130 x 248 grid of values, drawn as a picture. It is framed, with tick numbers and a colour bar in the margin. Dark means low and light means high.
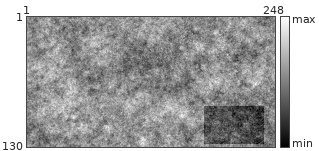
The texture is blotchy. The ninth with the lowest average is the bottom right. The halves do not mirror each other. In the bottom right lies a patch that is lower than the rest. No regular stripes run through it.
